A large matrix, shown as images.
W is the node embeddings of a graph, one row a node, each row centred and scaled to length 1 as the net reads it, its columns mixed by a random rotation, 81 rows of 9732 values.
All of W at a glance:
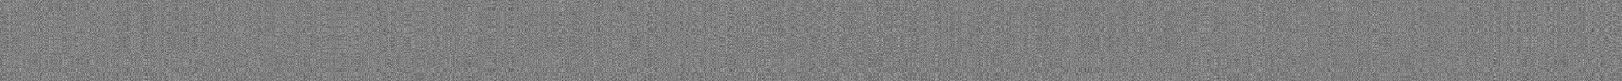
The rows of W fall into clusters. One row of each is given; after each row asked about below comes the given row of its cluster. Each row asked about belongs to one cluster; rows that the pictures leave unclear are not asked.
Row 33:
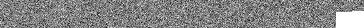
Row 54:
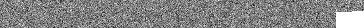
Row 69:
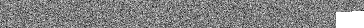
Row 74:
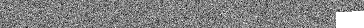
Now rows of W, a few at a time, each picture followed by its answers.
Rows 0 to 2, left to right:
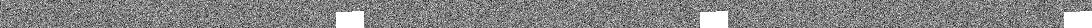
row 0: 69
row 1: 74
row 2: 74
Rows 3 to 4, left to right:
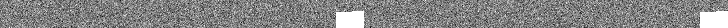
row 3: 54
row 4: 69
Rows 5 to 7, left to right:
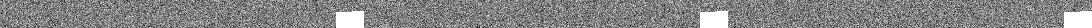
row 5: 74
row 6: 54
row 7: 69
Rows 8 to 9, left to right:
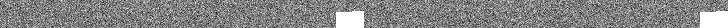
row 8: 69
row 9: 69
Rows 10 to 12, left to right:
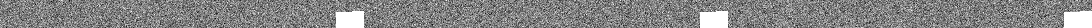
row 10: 69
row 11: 74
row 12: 33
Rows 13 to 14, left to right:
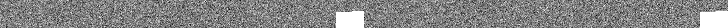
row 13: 69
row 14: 33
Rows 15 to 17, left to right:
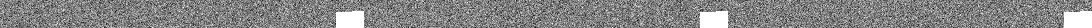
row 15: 33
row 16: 74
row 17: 69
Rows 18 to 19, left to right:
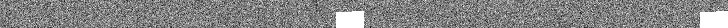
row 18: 74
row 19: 69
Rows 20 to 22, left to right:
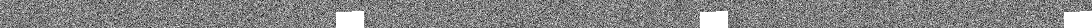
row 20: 33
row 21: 74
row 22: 74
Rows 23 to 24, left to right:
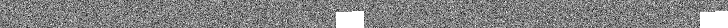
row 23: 74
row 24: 33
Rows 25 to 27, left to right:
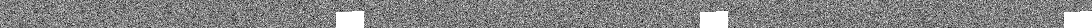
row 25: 33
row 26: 69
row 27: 69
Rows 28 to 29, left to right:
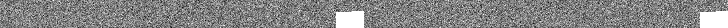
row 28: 74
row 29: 74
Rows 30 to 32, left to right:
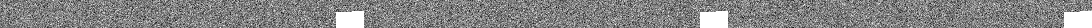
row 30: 74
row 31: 74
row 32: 54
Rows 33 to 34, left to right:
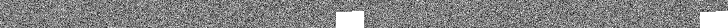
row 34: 74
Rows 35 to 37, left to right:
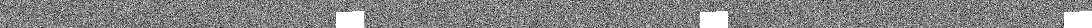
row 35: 69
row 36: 69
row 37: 33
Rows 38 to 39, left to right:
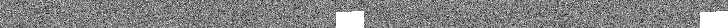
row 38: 33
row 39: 69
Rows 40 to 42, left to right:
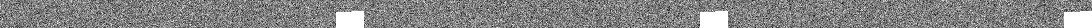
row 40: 33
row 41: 33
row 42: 74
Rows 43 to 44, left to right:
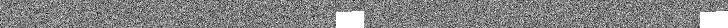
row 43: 33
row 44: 69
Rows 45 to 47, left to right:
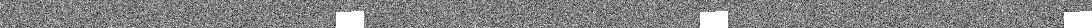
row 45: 33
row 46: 33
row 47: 74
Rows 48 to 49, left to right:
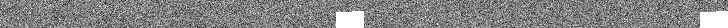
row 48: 69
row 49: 33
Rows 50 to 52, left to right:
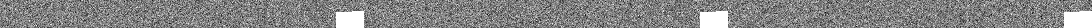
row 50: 74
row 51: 74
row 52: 33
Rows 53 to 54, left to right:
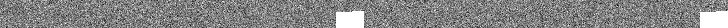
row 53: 69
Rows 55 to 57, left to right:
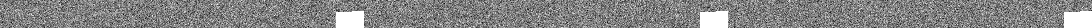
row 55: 74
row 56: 54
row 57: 69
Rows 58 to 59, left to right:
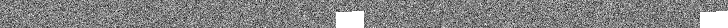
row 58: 74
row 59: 54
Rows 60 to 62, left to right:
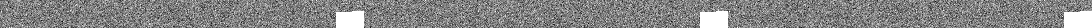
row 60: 54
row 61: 69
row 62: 54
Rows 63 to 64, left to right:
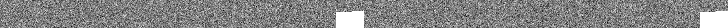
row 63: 54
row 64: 54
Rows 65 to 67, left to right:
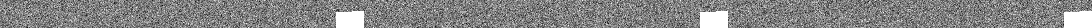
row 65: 74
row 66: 54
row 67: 33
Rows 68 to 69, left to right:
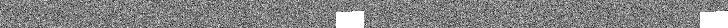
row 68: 69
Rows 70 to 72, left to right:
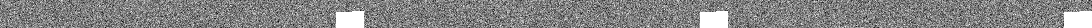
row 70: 69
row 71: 69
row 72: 33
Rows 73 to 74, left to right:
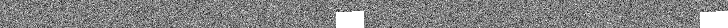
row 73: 74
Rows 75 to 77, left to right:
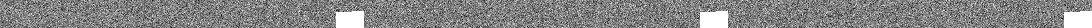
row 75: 74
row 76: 54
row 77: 54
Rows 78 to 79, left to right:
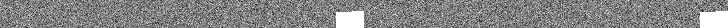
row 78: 74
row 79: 74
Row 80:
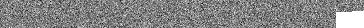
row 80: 54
